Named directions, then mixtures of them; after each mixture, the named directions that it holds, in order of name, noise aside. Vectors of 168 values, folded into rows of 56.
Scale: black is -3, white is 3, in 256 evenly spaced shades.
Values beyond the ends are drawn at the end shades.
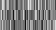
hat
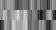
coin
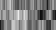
coin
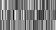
coin, hat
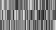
coin, hat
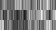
coin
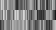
coin, hat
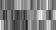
coin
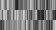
coin, hat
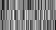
hat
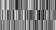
coin, hat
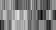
coin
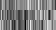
coin, hat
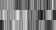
coin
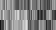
coin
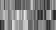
coin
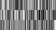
coin, hat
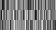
hat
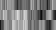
coin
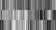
coin, hat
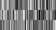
coin, hat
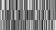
hat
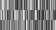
coin, hat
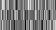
hat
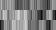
coin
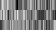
coin, hat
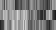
coin
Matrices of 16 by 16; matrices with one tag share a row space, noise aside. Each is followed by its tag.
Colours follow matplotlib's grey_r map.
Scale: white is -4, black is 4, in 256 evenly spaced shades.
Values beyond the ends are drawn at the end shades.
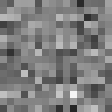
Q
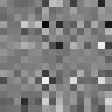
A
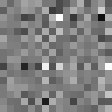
A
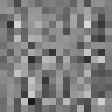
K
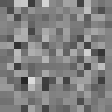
K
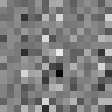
A
